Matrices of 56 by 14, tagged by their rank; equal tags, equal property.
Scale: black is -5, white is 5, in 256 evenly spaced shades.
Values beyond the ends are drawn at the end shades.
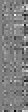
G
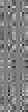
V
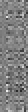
G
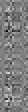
G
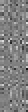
G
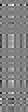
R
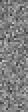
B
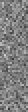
B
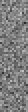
B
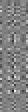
V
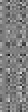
V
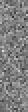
B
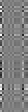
R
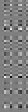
R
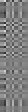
R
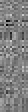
G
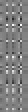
R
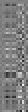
V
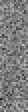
B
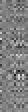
G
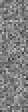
B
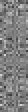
G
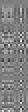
V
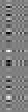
R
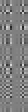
R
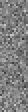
B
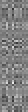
V
